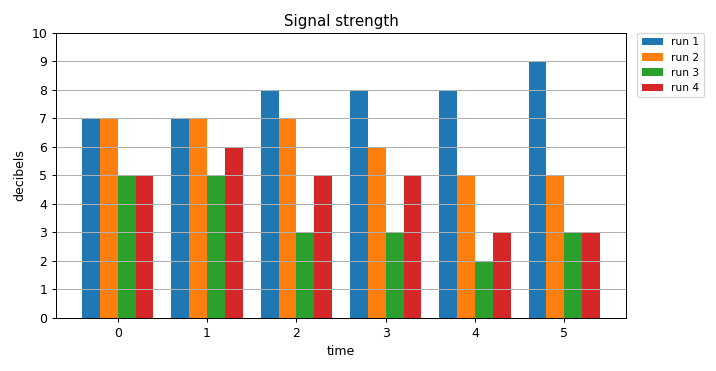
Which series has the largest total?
run 1
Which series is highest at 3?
run 1
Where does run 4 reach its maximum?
1
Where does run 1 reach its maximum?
5
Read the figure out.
Title: Signal strength
x-axis: time, ticks 0 1 2 3 4 5
y-axis: decibels, ticks 0 1 2 3 4 5 6 7 8 9 10
Legend: run 1, run 2, run 3, run 4
Values:
run 1: 7 7 8 8 8 9
run 2: 7 7 7 6 5 5
run 3: 5 5 3 3 2 3
run 4: 5 6 5 5 3 3
